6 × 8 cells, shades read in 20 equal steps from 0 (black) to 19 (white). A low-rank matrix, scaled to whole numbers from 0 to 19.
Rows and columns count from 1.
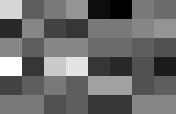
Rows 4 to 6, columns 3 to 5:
15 17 4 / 9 7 12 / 6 7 4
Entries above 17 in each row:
0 0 0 1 0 0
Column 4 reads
11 4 10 17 7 7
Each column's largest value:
19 10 15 17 12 12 10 11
